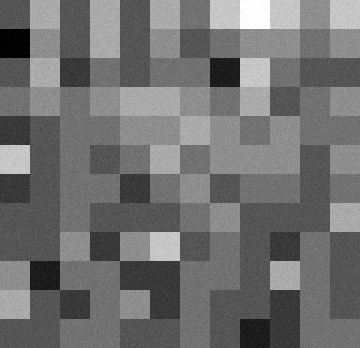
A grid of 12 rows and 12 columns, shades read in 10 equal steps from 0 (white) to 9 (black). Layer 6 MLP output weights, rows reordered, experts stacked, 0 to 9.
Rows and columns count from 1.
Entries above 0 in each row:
11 12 12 12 12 12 12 12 12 12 12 12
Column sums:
67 64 65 59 64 55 58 60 55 60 63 56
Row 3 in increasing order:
2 3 5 5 5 5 6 6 6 6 7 8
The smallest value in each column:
2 3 4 3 3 2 3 2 0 2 4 2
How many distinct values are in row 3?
6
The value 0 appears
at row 1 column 9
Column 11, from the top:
4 5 6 5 5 6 6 6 5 5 5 5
